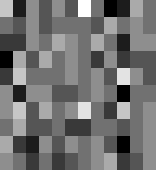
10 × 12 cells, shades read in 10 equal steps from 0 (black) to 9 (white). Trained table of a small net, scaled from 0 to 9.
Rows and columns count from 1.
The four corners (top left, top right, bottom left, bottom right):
7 4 5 5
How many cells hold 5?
28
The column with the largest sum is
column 7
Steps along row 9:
down down up down up down up down down up up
